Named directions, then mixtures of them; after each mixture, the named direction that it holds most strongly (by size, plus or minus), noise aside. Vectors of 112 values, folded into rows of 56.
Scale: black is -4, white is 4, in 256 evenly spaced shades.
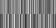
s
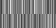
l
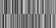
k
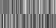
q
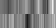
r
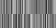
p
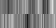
r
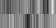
r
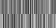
s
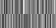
k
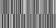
q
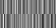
k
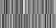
k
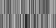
s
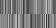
p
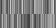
l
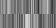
r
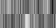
r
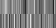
s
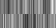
r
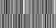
p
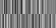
k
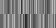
s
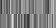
l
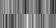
r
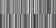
s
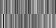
k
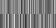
s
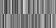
k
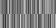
s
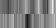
r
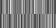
l
